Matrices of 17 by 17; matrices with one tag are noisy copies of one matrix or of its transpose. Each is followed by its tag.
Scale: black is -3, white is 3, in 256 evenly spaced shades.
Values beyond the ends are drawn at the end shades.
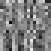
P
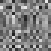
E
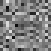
E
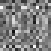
E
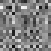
E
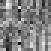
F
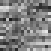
F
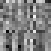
P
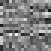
P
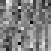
F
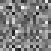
E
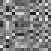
E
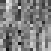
F
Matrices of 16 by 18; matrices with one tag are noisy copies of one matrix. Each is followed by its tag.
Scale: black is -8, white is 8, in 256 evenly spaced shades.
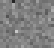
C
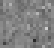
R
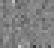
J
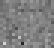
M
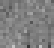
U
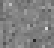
R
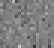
J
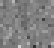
J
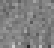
U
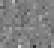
J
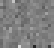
J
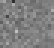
C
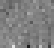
U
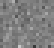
J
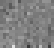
U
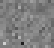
M
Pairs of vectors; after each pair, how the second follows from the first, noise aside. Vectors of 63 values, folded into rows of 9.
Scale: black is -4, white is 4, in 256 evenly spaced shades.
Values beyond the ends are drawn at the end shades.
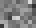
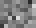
sign-scrambled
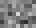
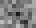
sign-scrambled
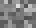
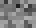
negated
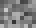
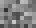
negated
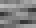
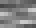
negated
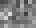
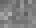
shrunk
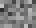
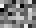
scaled up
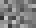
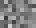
negated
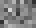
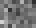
sign-scrambled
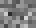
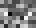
scaled up
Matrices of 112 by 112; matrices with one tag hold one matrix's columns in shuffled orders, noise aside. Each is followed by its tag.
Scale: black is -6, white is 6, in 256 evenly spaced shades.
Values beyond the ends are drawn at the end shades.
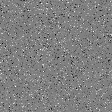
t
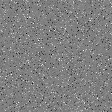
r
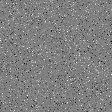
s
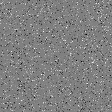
s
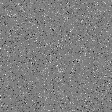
s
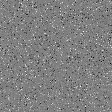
t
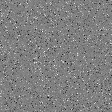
s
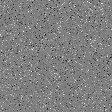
t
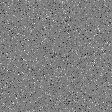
r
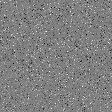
t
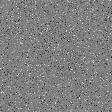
r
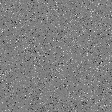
s
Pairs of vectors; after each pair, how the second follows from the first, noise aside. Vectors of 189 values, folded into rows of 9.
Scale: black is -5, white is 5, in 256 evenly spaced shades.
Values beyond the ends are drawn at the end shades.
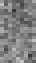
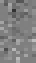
partly zeroed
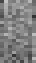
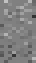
partly zeroed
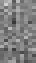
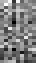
scaled up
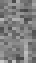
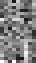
scaled up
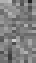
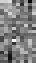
scaled up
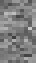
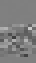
partly zeroed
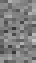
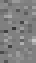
partly zeroed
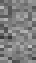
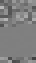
partly zeroed
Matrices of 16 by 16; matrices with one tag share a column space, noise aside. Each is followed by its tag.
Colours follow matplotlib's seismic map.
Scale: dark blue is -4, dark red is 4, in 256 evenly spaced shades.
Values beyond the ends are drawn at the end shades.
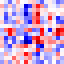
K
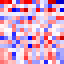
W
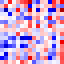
W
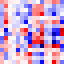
K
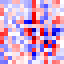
K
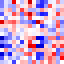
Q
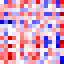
Q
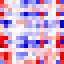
Q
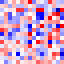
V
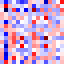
W
